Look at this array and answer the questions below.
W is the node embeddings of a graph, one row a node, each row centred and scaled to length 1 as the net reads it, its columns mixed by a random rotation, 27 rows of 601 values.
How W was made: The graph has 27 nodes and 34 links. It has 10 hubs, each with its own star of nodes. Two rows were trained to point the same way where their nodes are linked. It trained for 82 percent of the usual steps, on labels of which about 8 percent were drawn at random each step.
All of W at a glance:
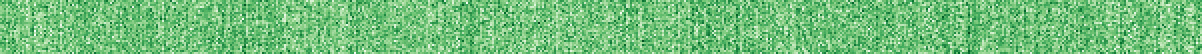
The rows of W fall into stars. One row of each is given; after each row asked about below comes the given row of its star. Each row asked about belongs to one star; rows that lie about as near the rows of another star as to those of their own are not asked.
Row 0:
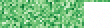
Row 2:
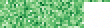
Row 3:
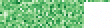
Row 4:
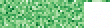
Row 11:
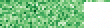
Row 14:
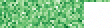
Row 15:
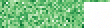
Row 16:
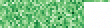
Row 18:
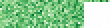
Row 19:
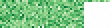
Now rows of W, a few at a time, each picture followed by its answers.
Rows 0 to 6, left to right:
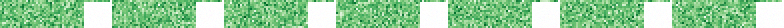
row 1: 18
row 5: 4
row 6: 16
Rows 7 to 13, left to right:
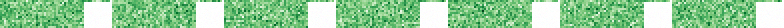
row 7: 14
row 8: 0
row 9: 0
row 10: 18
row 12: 16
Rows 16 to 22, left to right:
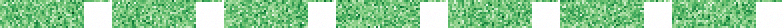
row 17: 15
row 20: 2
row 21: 19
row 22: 0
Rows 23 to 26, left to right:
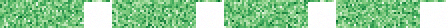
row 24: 3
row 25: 14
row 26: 2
